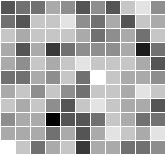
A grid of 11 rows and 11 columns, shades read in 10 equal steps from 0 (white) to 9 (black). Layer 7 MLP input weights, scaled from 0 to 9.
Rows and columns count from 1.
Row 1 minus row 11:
6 3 0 0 2 -1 1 3 -3 -4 0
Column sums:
36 42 34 44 37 49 34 31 35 39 42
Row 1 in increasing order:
1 2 3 4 4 4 5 5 6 6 6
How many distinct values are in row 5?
5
